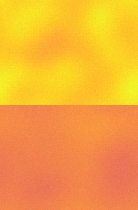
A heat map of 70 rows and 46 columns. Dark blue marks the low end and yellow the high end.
The table splits into 2 rows of 1 panel. Panel 1,1: very high, smooth, faint in contrast. Panel 2,1: high, smooth, faint in contrast.
